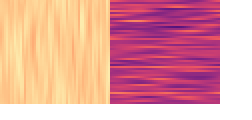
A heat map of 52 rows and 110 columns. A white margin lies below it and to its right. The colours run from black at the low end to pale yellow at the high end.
The table splits into one row of 2 panels. Panel 1,1: very high, streaked downward, faint in contrast. Panel 1,2: middling, streaked across.
